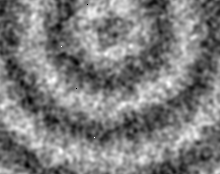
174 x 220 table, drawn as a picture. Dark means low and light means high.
Rings spread out from the top middle. There is no seam. The ninth with the highest average is the top middle. Four lone cells stand out: two far higher and two far lower than their neighbours. No overall slope runs across the table. No single row or column stands out from its neighbours.
